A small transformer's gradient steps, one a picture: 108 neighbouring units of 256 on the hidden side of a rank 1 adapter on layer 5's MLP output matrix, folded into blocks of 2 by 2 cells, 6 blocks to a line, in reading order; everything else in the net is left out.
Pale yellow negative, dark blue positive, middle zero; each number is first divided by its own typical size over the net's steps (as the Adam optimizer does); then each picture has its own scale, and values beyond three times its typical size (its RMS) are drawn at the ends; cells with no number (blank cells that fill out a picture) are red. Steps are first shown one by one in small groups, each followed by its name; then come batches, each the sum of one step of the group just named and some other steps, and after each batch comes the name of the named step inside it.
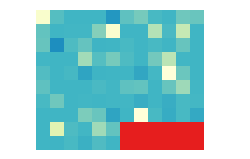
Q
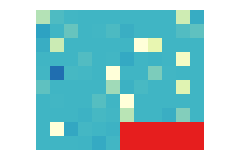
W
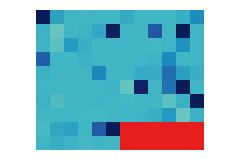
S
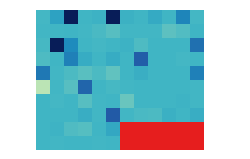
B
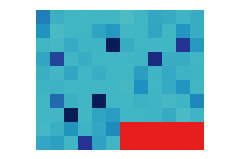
S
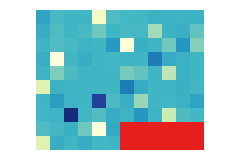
S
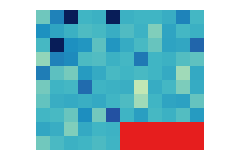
B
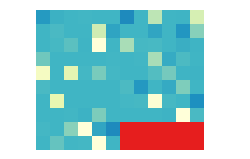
S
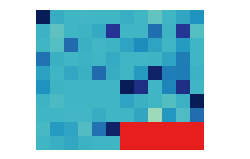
S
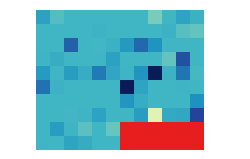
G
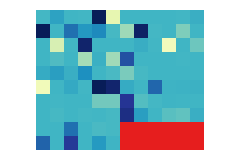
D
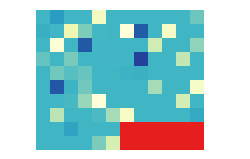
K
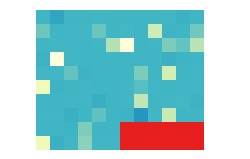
K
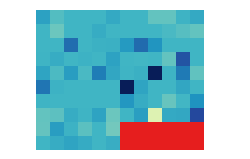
G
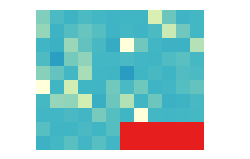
K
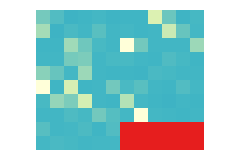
K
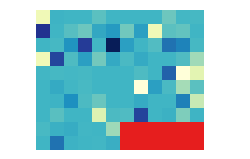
K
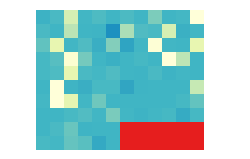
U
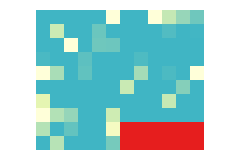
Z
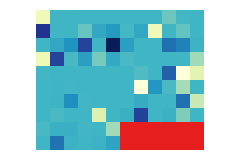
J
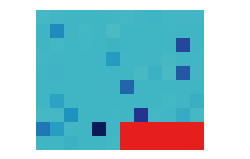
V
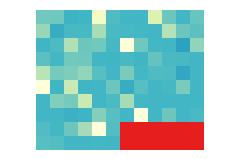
V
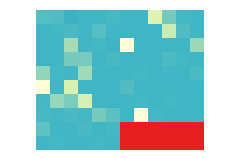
Z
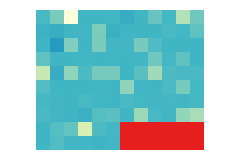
Z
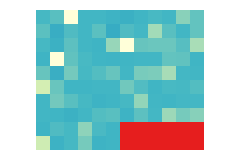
U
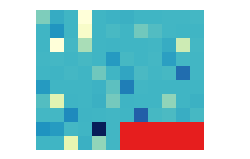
V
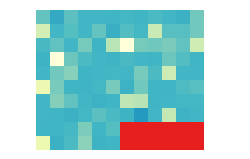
U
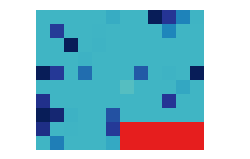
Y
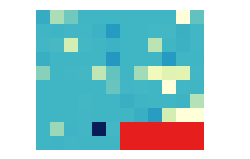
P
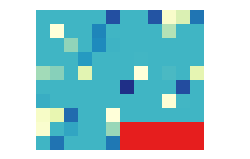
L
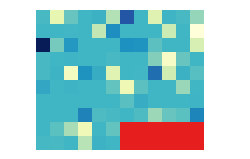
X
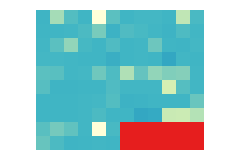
P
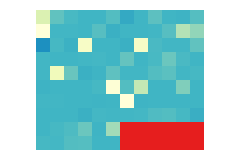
X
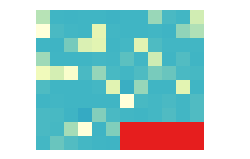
L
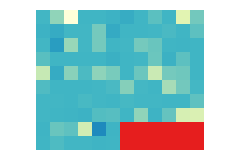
P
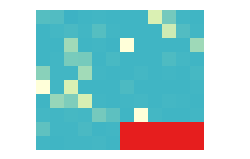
L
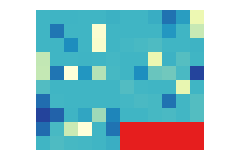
Y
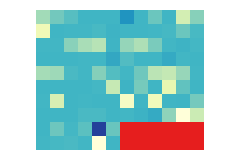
P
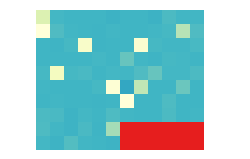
L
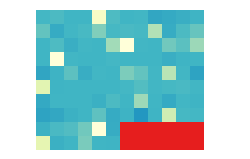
Y
